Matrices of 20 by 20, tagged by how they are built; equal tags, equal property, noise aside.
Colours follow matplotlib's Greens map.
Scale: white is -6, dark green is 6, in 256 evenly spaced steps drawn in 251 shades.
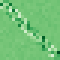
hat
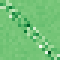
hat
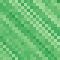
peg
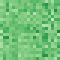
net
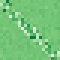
hat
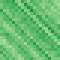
peg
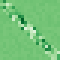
hat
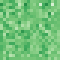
net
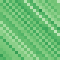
peg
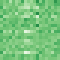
net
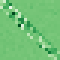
hat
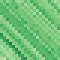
peg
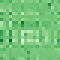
net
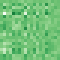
net
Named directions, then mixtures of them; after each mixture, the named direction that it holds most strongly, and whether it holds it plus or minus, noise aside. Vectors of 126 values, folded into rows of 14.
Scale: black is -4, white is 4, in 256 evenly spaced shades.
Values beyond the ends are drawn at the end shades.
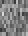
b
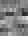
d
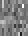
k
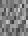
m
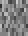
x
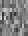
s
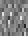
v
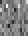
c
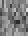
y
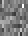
k, plus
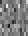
c, plus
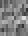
d, plus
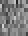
x, minus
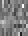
k, plus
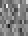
c, plus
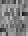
b, plus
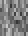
y, plus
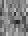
y, plus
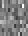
k, plus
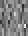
v, minus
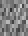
m, plus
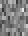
x, minus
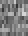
d, minus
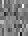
k, plus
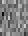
v, minus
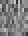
x, minus
